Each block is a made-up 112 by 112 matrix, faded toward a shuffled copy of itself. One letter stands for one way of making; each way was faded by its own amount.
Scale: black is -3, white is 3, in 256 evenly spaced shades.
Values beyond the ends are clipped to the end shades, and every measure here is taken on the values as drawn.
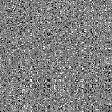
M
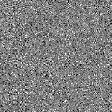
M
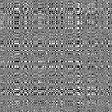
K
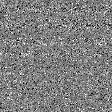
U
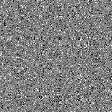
M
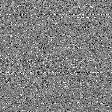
U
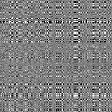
K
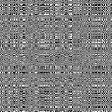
K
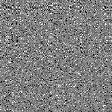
M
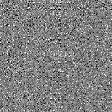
M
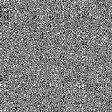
M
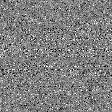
U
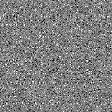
M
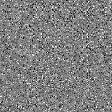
M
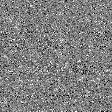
U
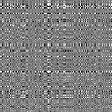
K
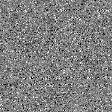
U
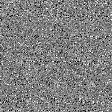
U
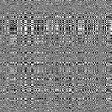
K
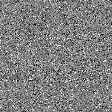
U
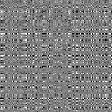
K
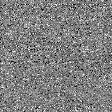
U
